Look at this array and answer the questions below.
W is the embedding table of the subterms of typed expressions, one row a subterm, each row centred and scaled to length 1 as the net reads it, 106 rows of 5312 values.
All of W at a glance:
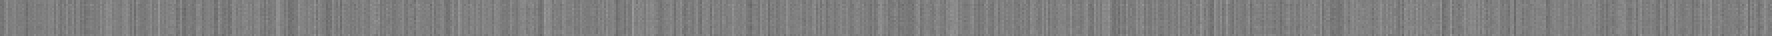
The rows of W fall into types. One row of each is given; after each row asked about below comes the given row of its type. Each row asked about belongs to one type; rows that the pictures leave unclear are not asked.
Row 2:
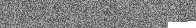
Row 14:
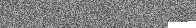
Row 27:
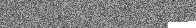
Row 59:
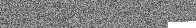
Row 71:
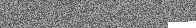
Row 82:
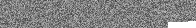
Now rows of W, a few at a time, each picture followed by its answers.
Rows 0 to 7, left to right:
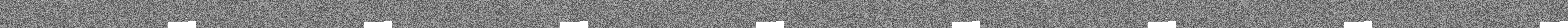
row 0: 59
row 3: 14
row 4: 27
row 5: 59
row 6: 82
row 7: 2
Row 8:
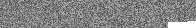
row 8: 27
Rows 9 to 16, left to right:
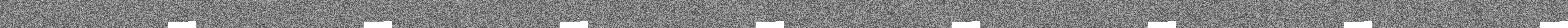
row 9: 14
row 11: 59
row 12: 2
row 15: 27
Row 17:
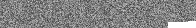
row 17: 82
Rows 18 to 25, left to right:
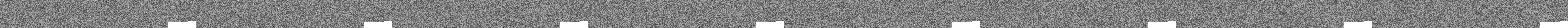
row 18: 2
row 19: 14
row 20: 2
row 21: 14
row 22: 59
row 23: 27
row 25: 82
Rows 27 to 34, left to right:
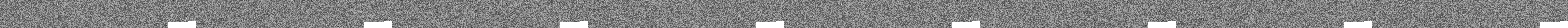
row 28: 82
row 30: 59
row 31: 27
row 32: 2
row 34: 14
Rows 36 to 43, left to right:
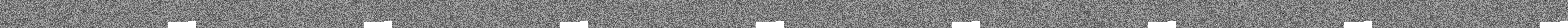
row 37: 27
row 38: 27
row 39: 59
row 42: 82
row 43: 27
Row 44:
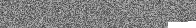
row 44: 14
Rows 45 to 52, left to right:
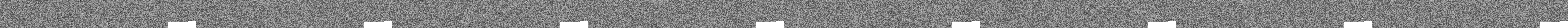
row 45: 14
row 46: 59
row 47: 71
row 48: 59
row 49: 2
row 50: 82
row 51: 59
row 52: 14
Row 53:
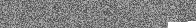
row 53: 2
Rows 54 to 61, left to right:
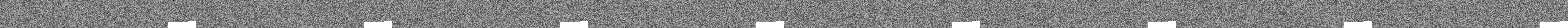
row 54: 82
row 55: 27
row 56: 82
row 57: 59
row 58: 27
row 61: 59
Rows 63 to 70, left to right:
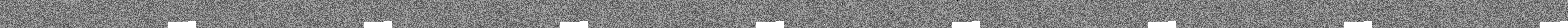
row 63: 59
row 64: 27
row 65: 2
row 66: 2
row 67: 82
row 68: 27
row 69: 2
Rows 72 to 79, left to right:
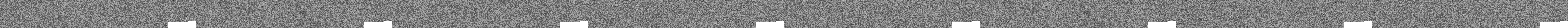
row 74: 59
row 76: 14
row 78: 59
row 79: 14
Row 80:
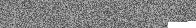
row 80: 2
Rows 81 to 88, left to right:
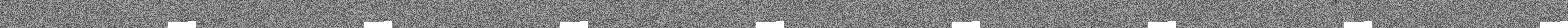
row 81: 14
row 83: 14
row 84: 71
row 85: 27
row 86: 2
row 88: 14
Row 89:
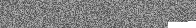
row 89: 14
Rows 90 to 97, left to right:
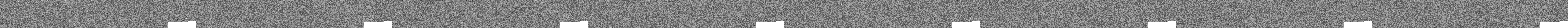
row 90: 59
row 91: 2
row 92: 82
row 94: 27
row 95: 27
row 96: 59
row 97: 2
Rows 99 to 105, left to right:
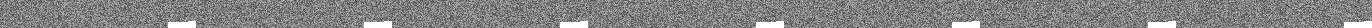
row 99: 27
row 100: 59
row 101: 27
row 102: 14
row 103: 82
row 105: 82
